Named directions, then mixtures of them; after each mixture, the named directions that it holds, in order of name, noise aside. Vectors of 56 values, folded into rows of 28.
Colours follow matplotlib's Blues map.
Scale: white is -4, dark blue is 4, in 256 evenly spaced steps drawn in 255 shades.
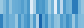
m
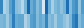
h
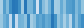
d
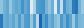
m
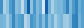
h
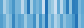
h, m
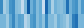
h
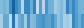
d, h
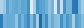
m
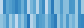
d, h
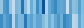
d, h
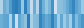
d, m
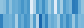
m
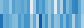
m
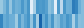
m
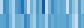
h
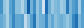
h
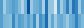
h, m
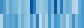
m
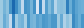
d, h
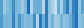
h, m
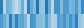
d, h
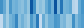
m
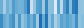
h, m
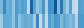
h, m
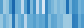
d, h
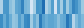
h, m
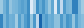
m
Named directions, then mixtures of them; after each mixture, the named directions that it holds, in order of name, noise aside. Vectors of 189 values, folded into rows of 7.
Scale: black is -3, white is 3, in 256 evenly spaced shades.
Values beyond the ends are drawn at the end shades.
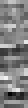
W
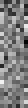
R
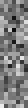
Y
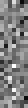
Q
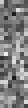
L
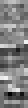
W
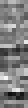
W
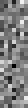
Q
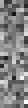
L, R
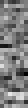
L, W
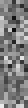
Y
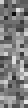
L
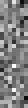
Q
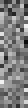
R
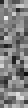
L, W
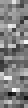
Q, W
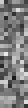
L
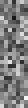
Q, Y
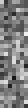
L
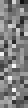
Q, R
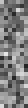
L, Y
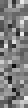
Q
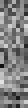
R, W
